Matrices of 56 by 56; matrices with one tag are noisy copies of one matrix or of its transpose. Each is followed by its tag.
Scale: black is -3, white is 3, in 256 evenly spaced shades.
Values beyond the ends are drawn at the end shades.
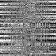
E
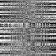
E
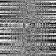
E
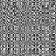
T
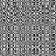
T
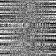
E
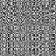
T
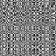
T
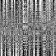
E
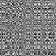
T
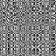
T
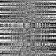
E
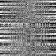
E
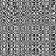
T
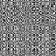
T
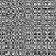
T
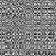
T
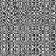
T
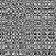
T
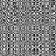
T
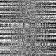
E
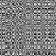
T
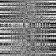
E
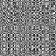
T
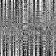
E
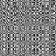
T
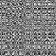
T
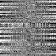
E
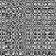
T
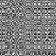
T
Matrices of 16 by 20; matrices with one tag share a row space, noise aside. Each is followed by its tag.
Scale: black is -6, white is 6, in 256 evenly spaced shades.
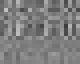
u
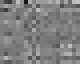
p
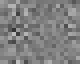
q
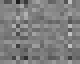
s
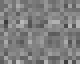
u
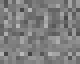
u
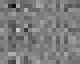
q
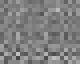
u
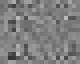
q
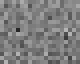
u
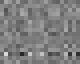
u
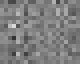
q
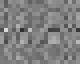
u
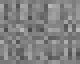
u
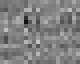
p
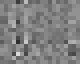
q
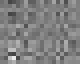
q
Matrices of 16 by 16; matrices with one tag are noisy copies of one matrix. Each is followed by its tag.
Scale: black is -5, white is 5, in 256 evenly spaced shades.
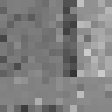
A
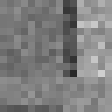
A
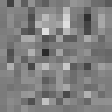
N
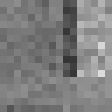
A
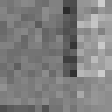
A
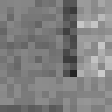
A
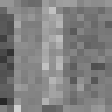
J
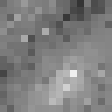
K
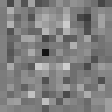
N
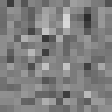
N
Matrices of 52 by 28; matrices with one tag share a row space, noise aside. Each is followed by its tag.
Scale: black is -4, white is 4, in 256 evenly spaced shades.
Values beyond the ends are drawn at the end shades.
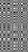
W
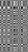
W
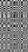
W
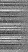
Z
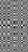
W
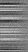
Z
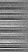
Z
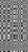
W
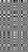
W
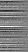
Z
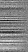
Z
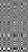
W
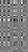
W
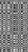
W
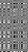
W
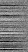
Z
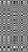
W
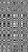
W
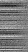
Z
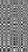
W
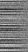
Z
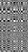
W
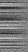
Z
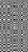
W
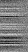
Z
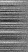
Z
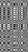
W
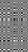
W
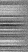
Z
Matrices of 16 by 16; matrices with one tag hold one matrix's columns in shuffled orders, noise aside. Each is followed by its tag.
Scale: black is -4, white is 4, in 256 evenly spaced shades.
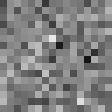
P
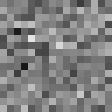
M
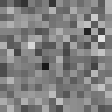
M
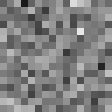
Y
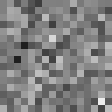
P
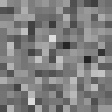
P
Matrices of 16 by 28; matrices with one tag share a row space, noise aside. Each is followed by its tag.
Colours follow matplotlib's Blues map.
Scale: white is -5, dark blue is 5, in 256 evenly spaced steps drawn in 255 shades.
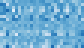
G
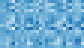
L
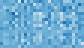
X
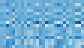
L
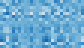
G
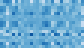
G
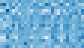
G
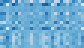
G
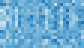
G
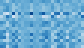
G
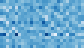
G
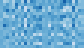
X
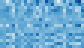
L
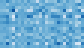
L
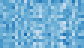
X
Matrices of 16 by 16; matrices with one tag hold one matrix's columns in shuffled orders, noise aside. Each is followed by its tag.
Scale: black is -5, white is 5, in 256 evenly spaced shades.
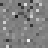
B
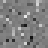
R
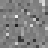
R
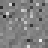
B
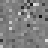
B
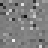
B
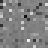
B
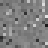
R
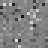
B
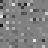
B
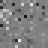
B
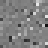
R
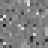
R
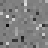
R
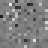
B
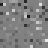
B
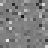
B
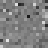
B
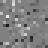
R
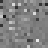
B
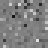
B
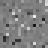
R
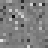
B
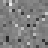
R
